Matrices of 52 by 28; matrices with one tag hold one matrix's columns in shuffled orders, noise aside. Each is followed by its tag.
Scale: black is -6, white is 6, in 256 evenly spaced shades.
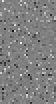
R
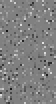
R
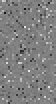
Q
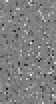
R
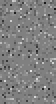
Q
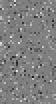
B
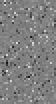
B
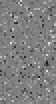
B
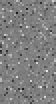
Q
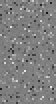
Q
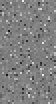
R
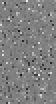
R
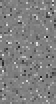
B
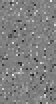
R
